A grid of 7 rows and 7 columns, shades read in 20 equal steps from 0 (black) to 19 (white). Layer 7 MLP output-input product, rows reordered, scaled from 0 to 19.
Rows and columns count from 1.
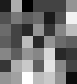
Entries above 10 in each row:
2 1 2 2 2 3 6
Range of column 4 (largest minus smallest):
11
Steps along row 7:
up up down up down down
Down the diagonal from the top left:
2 9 3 3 16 10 1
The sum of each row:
41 56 55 55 61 71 83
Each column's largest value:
11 13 19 14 17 11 18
